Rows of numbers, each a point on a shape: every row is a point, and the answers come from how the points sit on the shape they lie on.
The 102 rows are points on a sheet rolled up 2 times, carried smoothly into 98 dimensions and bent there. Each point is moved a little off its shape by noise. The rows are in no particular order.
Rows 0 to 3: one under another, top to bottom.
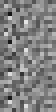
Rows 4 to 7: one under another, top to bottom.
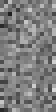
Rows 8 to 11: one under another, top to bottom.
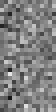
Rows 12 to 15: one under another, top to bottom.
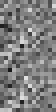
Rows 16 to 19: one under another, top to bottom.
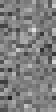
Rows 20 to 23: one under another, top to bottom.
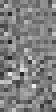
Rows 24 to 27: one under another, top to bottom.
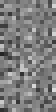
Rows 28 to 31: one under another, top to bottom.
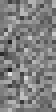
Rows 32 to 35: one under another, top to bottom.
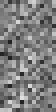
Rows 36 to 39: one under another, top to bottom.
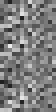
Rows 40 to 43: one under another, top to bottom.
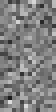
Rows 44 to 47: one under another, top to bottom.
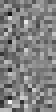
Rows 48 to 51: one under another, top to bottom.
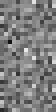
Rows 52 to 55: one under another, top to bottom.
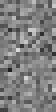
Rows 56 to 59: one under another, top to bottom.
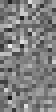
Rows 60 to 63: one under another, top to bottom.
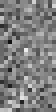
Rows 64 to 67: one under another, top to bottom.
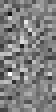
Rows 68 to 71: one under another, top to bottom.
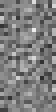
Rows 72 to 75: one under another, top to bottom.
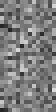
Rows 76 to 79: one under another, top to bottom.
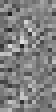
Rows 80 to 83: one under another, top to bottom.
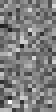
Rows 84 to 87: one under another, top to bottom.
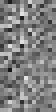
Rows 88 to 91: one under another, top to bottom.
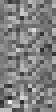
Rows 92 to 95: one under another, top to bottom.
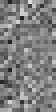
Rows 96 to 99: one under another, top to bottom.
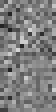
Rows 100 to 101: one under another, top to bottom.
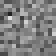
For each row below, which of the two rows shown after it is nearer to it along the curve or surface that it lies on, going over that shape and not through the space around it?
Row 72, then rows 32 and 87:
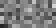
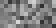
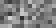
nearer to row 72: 32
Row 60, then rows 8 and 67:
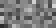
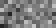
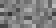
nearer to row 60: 8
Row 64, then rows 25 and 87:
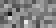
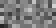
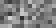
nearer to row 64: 87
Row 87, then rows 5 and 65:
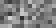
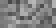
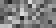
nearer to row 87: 5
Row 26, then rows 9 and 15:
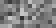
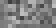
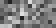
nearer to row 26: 9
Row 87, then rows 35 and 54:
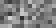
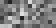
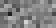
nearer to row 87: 54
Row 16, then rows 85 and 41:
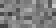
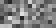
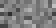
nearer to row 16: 41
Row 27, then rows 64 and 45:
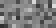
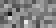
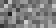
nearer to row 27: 45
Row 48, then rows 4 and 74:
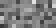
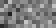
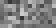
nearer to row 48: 4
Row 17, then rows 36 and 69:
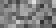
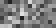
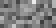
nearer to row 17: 69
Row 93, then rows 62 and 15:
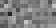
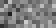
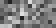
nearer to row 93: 62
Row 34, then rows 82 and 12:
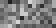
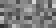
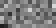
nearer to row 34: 82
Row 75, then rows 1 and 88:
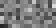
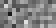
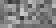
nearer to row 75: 1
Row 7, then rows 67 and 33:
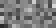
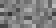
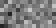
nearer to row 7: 33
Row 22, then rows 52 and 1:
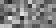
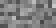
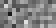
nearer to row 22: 1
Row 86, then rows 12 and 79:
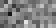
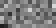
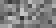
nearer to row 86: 12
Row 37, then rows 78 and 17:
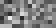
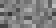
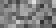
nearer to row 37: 17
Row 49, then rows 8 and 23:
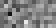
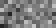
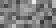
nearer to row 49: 8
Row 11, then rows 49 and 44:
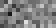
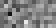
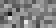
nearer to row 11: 49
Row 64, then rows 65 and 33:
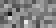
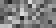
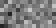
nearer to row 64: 33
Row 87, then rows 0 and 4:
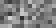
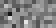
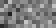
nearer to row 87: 0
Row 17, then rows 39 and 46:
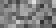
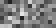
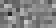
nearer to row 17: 39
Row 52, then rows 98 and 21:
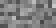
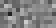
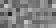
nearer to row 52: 21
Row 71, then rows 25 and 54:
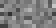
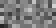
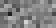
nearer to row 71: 54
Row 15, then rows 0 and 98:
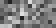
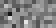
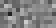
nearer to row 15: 0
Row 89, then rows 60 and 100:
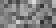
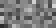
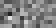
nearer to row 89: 60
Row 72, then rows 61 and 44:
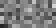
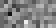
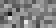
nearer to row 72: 61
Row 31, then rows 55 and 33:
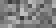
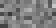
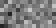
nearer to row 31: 55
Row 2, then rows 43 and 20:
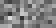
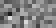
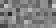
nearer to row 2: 43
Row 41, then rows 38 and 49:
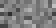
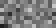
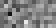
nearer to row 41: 49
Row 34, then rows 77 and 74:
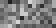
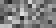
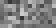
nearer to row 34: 77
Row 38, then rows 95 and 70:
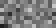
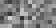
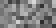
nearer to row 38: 70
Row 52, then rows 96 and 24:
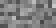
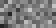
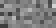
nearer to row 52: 24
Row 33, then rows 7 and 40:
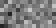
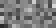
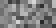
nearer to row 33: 7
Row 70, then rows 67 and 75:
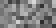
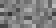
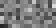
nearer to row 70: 75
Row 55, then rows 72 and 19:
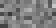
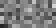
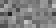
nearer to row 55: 19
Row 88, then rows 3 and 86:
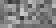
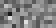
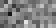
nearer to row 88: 3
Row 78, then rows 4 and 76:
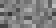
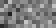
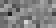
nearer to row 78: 76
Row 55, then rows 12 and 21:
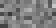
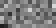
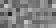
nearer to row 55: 21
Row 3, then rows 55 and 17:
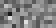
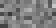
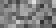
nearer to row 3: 55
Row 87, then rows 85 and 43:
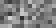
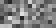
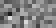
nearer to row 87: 43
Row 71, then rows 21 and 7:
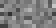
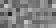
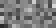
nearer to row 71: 21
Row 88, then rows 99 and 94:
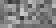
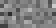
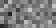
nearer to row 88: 99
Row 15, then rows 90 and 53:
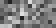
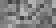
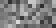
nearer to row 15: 53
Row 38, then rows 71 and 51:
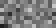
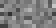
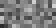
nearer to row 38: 51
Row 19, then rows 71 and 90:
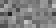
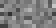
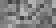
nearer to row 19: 71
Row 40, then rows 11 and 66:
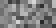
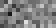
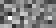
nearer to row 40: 66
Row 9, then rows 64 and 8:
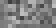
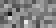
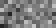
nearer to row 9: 64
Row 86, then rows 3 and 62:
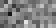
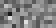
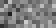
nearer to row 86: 62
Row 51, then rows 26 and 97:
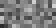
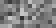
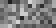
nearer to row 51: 97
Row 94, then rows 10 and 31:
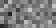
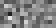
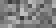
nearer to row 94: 10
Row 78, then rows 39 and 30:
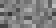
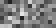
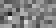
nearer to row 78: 30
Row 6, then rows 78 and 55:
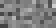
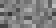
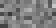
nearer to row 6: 55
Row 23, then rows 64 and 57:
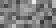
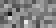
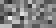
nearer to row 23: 57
